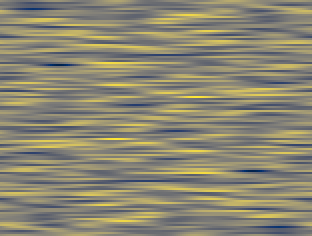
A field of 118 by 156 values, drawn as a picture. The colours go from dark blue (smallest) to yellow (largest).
Streaks run across, left to right. The values follow a bell shape. No overall slope runs across the table. It looks the same turned upside down.
